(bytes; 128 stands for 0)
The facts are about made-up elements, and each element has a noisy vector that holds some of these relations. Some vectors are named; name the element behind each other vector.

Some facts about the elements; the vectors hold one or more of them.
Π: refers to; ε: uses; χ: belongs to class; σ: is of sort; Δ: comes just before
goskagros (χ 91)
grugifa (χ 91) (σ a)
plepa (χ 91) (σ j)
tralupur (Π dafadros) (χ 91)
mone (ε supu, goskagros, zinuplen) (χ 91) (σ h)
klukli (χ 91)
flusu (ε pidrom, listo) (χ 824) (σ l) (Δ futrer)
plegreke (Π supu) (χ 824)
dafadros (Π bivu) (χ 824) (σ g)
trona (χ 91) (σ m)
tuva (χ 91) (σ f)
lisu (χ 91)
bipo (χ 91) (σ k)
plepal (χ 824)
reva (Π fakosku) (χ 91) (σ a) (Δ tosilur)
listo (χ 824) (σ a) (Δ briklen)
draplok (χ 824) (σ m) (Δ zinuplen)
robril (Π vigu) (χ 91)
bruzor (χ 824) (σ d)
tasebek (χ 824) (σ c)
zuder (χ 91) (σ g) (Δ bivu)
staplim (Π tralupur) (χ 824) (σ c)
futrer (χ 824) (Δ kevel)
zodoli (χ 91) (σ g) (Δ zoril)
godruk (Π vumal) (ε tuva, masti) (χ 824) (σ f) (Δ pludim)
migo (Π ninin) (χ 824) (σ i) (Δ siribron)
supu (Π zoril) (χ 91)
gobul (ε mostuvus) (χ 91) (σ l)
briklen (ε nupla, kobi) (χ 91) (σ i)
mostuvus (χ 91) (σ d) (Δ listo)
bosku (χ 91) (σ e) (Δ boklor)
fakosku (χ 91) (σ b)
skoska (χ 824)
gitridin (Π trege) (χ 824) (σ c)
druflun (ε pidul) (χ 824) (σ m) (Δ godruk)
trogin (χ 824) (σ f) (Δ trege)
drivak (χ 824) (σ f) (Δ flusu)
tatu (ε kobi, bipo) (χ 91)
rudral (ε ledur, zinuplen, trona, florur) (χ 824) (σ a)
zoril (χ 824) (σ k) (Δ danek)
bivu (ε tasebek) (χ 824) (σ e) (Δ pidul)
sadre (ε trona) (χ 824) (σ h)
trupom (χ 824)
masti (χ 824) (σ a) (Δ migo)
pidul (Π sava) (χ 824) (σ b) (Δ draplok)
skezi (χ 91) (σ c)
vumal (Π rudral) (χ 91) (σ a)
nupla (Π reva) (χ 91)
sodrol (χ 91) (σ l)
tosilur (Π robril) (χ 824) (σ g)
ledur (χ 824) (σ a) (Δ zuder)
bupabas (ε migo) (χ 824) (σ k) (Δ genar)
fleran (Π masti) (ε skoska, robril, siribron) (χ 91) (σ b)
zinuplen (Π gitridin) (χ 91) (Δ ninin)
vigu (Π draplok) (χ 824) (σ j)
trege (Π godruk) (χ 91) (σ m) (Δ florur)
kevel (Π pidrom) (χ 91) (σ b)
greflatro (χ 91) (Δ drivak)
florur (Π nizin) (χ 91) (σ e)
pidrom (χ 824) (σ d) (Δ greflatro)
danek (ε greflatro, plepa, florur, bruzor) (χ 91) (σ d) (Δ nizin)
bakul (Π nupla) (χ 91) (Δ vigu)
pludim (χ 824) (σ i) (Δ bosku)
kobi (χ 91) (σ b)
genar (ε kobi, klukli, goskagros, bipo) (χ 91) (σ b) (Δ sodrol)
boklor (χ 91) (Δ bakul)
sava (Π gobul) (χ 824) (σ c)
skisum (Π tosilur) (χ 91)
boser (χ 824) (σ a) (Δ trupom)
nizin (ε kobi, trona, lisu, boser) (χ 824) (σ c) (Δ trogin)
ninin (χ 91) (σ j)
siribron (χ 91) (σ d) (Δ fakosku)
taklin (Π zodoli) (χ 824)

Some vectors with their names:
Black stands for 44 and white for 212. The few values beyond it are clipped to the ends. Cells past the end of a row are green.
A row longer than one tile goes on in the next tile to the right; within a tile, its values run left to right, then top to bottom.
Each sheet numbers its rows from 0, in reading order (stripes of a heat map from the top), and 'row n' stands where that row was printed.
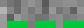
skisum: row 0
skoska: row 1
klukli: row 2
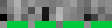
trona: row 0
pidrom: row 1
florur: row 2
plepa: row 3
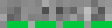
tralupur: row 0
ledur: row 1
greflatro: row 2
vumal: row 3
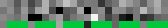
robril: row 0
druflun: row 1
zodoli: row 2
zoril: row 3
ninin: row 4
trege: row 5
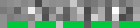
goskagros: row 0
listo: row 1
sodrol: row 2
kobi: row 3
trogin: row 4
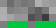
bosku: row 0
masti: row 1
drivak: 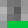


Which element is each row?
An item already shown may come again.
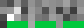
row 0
nizin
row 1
reva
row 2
bruzor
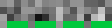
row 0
danek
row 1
vigu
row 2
vumal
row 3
migo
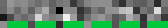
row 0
plepa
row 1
fakosku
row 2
bipo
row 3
greflatro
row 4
pidul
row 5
fleran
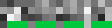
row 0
staplim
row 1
draplok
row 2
trege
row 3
gobul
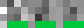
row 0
flusu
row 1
godruk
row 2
reva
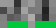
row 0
siribron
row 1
mostuvus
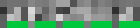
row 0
genar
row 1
bakul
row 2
bivu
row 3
bosku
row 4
genar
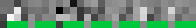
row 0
tasebek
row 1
trupom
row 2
bupabas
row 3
danek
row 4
tuva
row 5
bakul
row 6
zinuplen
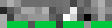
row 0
dafadros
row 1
kevel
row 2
tasebek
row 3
trona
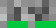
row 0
rudral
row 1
danek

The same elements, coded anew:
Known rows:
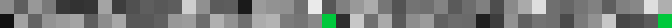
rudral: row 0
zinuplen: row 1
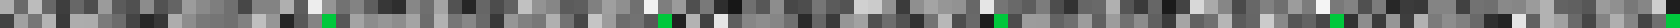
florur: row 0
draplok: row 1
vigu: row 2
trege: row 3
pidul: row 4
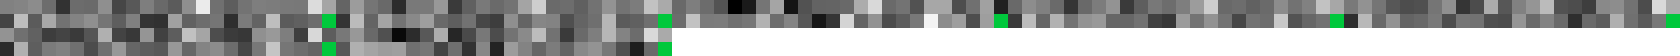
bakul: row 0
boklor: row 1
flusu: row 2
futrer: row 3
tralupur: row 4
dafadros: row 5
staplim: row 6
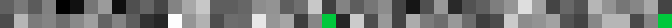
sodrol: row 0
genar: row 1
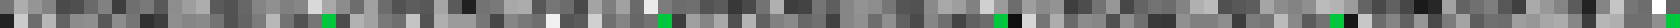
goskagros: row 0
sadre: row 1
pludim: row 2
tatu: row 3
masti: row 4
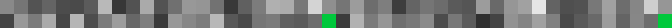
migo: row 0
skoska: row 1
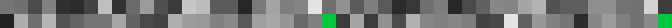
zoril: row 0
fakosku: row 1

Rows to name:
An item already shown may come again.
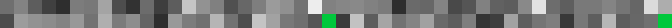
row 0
draplok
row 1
bakul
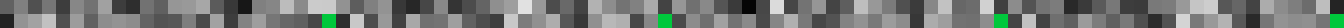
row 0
danek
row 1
genar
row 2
listo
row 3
fleran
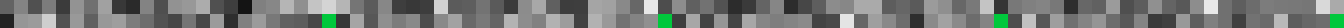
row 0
danek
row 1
reva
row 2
fakosku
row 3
bakul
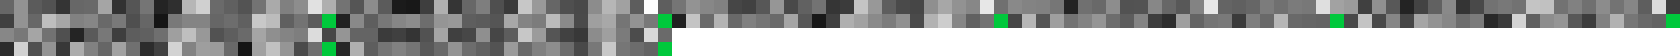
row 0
trogin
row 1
vumal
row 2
bipo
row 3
bakul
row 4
kevel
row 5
kobi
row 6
dafadros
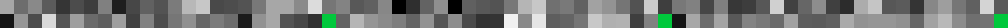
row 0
plepa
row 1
gobul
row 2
bupabas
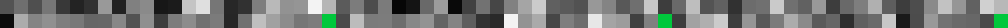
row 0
godruk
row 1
sodrol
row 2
pidrom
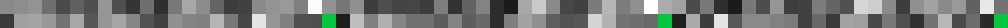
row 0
trona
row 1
tuva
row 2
vigu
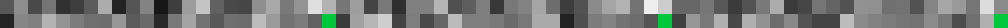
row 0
drivak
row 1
mostuvus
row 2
bosku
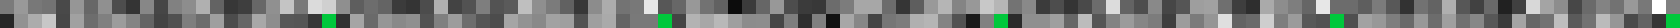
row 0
bruzor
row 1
grugifa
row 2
nizin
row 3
druflun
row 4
trege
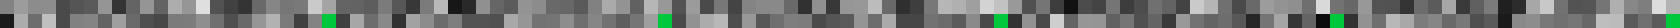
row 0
greflatro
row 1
bivu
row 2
siribron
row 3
ninin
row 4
trogin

